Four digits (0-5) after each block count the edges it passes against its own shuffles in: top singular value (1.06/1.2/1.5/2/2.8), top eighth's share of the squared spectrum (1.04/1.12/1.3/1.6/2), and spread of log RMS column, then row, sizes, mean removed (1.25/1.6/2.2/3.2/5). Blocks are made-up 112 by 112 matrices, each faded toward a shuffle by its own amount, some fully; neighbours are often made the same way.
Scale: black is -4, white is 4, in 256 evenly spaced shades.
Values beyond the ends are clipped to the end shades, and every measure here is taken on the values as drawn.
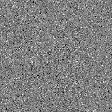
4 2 1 1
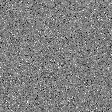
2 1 0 0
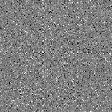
4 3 1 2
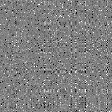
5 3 2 2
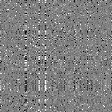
5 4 3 2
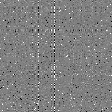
5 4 2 1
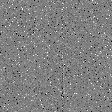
2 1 0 0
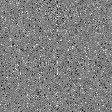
3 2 1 0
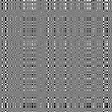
5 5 4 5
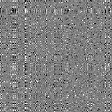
5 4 3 3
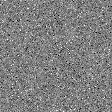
0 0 0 0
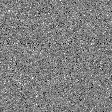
1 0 0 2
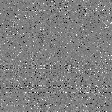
4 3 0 2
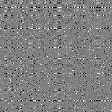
5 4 2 3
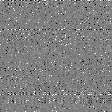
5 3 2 2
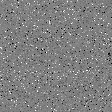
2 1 0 0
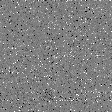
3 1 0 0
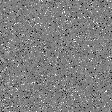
3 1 0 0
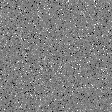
2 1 0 0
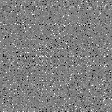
4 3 1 2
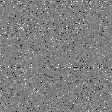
4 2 1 1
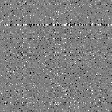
5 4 2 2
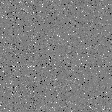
3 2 1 0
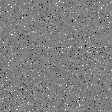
2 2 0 1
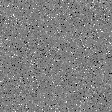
2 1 0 0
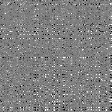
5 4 3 3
